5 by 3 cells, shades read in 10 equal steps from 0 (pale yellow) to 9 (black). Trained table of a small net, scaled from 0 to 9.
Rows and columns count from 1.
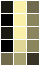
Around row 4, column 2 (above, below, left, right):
0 3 9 4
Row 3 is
8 0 4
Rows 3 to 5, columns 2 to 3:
0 4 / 1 4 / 3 7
